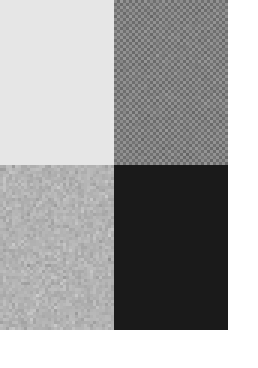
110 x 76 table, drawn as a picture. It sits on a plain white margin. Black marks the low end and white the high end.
It is made of 2 by 2 panels. Panel 1,1: very high, flat. Panel 1,2: middling, checkered. Panel 2,1: high, fine-grained, faint in contrast. Panel 2,2: very low, flat.
